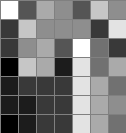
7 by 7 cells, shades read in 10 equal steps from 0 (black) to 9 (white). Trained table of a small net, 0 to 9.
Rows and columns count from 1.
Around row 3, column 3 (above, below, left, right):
5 6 5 3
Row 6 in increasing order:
1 1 2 2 5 6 8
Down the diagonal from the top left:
9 7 6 1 8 6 4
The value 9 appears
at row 1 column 1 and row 3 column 5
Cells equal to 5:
7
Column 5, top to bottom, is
3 5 9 8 8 8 8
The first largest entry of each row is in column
1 7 5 5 5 5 5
